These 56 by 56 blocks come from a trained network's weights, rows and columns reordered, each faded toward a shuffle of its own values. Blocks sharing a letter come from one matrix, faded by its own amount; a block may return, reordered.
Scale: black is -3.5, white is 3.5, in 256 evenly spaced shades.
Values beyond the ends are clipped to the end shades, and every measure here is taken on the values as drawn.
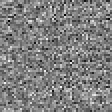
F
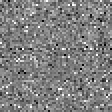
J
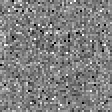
J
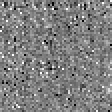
J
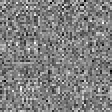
F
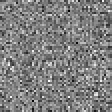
F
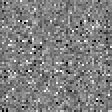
J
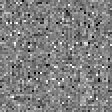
J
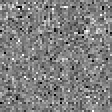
J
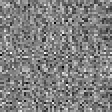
F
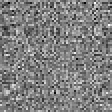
F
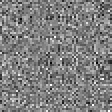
F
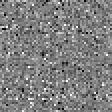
J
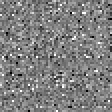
J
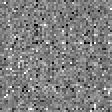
J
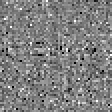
J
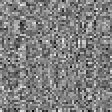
F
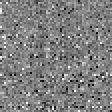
J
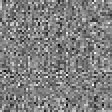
F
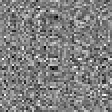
F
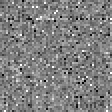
J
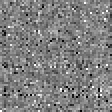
J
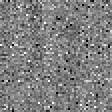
J
